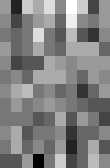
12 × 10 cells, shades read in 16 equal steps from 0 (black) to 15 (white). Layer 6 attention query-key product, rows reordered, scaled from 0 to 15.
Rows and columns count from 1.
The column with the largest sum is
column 5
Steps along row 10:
up down up same up down up same up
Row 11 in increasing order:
2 5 6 6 6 7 8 9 10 10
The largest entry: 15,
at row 1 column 7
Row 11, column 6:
9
